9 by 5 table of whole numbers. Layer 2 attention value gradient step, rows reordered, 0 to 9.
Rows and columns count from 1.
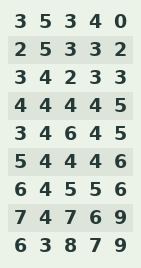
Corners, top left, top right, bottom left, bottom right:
3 0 6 9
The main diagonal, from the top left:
3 5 2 4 5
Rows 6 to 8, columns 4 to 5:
4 6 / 5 6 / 6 9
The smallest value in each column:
2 3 2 3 0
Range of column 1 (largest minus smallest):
5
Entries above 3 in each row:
2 1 1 5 4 5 5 5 4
